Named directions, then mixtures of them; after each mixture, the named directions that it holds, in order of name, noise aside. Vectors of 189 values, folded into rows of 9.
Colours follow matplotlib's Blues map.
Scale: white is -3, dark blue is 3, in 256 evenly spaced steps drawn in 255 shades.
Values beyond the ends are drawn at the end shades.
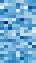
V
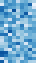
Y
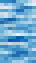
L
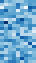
V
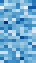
V, Y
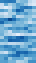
L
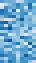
V, Y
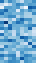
V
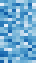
V, Y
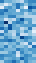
V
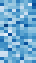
Y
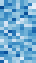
V, Y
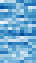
L, V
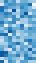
Y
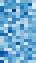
Y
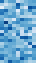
V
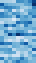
L, Y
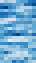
L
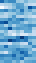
L, V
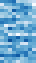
L, Y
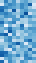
Y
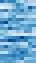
L, V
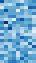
V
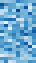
V, Y
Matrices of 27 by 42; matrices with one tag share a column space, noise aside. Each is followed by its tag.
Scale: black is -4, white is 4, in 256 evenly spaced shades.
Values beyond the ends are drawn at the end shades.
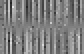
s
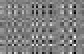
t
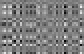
t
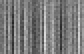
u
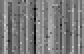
u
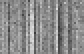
u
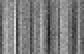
u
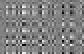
t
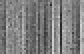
u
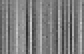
u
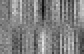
s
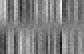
s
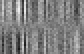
s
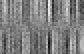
s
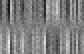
s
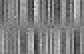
s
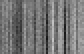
u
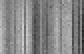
u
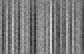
u
